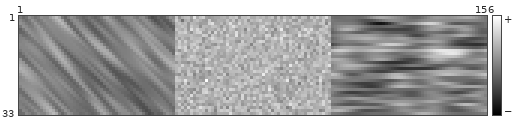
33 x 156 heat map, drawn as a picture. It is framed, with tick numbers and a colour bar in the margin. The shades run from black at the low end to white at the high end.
The table splits into one row of 3 panels. Panel 1,1: middling, slanting down to the right. Panel 1,2: high, fine-grained. Panel 1,3: middling, streaked across, strong in contrast.
